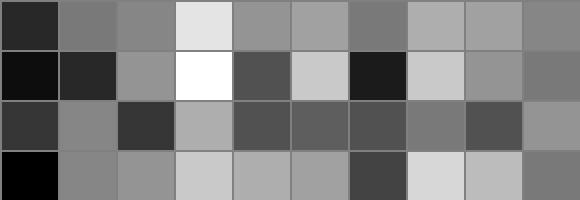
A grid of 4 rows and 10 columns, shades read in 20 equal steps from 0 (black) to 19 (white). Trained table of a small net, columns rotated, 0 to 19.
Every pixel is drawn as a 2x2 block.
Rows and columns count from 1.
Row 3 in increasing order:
4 4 6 6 6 7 9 10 11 13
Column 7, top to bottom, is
9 2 6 5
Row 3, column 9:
6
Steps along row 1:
up up up down up down up down down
